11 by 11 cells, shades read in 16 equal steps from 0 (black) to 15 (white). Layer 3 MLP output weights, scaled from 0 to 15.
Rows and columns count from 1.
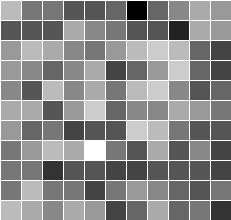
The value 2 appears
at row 2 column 9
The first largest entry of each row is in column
1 4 8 9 8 5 7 5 1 2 1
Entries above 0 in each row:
10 11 11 11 11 11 11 11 11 11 11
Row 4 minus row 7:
0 2 -1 4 5 -1 -6 -2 5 1 -1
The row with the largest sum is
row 3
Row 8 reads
7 9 11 10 15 7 5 10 5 8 4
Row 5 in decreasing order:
12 11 11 10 8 8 8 7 6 5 5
